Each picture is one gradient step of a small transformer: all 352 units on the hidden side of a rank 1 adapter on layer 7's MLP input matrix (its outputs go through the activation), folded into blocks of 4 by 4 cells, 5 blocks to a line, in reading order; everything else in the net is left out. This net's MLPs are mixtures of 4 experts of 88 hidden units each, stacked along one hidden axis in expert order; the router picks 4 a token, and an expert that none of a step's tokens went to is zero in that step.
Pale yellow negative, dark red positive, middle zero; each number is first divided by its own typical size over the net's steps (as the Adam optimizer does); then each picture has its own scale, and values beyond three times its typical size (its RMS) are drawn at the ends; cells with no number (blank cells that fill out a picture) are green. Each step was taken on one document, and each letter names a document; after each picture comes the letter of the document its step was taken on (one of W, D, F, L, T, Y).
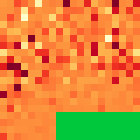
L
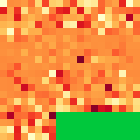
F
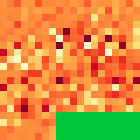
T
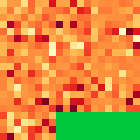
F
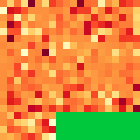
F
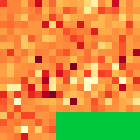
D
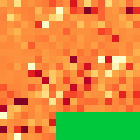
D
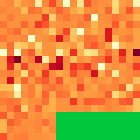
L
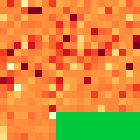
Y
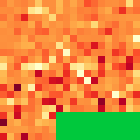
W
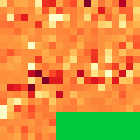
D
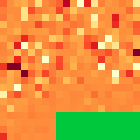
L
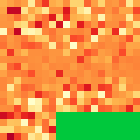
F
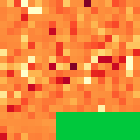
W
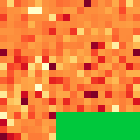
W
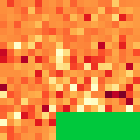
T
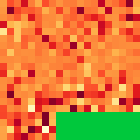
F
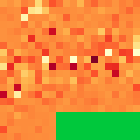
L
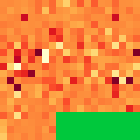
L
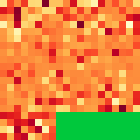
F
